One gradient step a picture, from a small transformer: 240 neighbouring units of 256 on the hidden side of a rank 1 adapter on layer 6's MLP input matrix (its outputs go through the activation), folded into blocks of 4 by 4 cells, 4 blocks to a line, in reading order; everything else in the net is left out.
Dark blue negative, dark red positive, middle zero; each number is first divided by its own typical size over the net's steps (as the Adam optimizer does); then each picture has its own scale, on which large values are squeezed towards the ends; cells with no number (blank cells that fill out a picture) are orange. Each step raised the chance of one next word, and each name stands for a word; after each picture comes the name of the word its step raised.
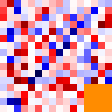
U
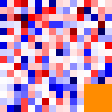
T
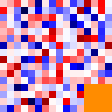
T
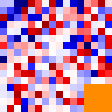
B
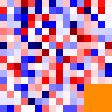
T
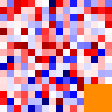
B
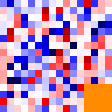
U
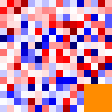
U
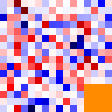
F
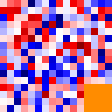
B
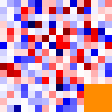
T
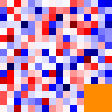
F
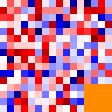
B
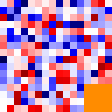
B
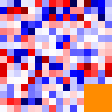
U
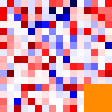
T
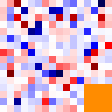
F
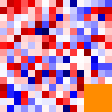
B
